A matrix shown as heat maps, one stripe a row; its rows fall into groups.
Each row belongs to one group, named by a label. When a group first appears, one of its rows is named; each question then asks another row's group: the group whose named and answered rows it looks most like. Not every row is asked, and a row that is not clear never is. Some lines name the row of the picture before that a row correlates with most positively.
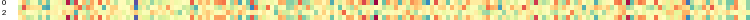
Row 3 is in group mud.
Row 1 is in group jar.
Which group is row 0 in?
mud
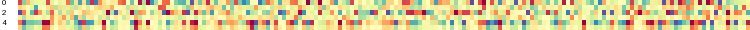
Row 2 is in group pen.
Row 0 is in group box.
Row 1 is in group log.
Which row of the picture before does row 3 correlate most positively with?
2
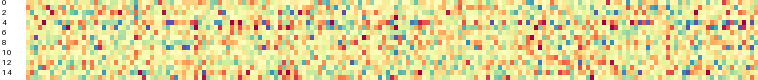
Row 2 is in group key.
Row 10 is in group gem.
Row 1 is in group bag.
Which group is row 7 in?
gem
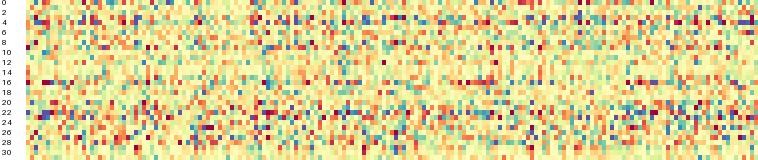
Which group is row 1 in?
jar
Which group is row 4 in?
log
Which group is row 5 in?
bag
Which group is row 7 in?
mud
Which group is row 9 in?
box
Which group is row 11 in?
key
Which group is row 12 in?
mud
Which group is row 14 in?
box
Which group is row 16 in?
bag
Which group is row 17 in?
pen
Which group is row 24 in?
key
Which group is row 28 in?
mud
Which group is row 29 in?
gem
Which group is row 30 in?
gem
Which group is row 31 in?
jar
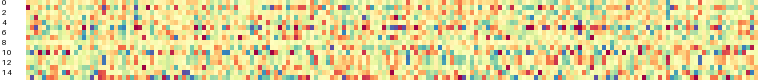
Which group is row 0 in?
bag
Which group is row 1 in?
box
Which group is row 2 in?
bag
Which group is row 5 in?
gem
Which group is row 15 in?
key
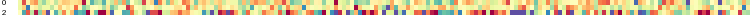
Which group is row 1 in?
gem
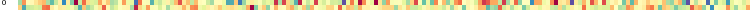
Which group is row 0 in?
mud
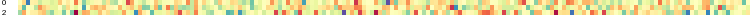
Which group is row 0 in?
gem
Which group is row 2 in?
mud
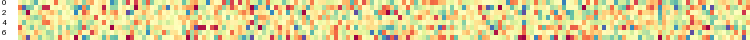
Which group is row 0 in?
key
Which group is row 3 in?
bag
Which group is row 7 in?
gem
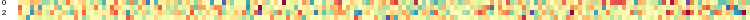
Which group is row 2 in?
log
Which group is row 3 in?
gem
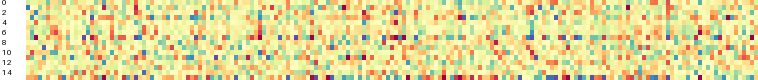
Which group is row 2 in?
gem
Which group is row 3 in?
key
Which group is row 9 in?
log
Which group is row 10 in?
jar
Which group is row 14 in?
mud
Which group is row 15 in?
bag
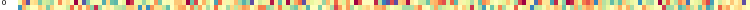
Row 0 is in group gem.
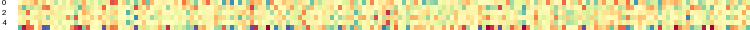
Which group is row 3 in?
mud
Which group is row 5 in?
jar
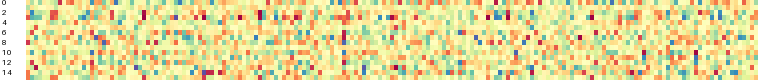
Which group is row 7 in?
log
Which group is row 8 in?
box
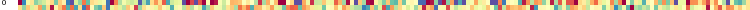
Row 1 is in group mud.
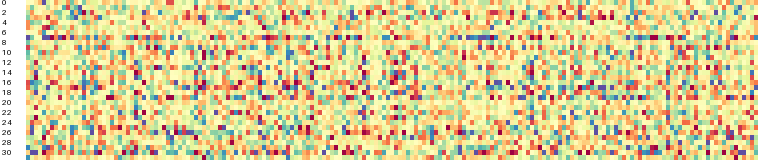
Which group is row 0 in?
log
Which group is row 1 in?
pen
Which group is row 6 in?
log
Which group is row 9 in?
box
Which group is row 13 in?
box
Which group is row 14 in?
gem
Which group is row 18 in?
gem
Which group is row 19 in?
log
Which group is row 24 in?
jar
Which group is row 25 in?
key
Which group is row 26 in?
key
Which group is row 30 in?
log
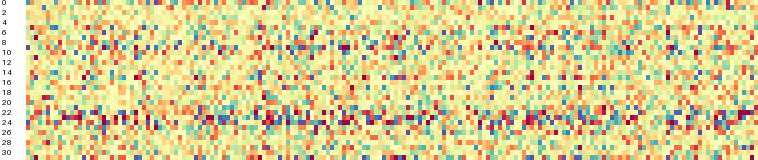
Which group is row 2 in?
bag
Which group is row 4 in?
mud
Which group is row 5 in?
jar
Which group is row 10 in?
key
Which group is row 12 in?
mud
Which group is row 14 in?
jar
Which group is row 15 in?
gem
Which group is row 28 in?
bag
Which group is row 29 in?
log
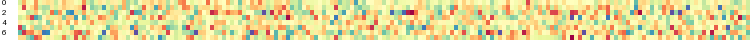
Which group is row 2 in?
pen
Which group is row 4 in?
mud
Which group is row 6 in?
jar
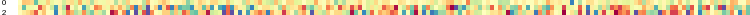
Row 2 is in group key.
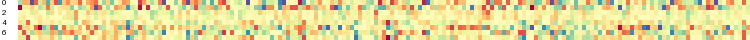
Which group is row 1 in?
box
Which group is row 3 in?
mud
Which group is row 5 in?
bag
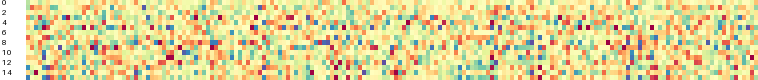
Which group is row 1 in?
jar
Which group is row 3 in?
pen
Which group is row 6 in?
pen
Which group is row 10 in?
log
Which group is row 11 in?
log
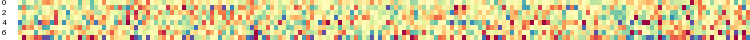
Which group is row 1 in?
pen
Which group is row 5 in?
jar
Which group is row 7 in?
jar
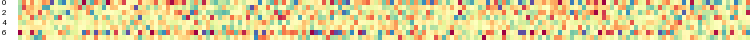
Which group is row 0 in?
mud
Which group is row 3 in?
pen
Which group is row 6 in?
box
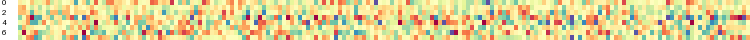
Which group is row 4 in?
bag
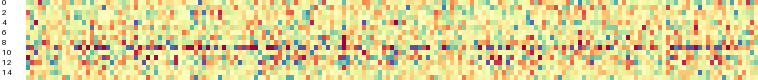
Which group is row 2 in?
pen
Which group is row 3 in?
pen
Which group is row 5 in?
key
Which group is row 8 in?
log
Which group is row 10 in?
gem
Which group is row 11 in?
box
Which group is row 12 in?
jar
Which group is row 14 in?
jar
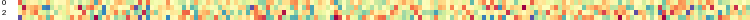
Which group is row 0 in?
box
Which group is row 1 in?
jar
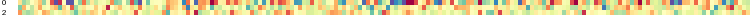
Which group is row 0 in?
pen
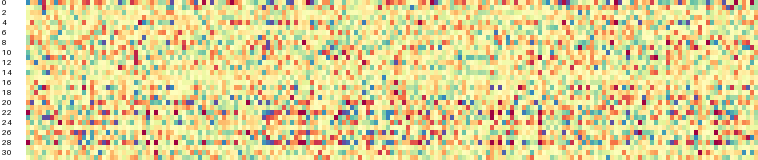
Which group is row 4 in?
pen
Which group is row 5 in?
bag
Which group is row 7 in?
jar
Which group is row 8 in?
pen
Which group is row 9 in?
log
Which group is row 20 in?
key
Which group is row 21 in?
mud
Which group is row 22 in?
box
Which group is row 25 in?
bag
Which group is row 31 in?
box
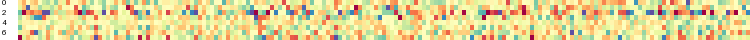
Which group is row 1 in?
gem
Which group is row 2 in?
jar
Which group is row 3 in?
bag
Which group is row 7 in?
box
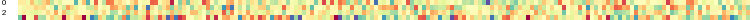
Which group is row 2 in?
key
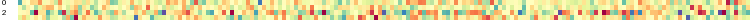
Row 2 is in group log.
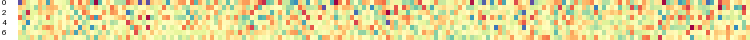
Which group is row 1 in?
log
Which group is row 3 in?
box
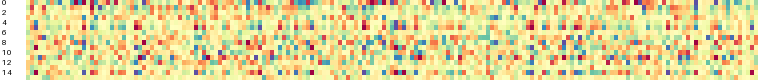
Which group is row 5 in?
gem
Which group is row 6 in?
jar
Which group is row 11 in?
pen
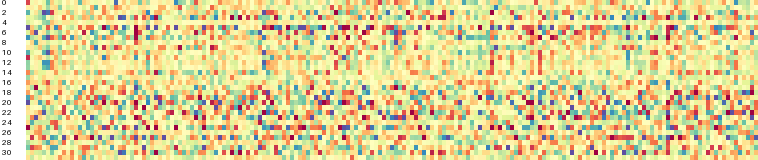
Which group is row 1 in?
mud
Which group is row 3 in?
key
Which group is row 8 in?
gem
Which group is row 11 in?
box
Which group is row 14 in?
box
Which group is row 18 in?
log
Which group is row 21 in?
key
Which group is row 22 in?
log
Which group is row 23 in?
gem
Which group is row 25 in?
box
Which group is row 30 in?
key
